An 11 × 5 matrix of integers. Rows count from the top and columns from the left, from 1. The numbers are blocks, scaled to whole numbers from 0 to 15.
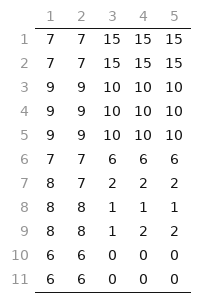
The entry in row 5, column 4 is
10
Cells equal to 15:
6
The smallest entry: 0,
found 6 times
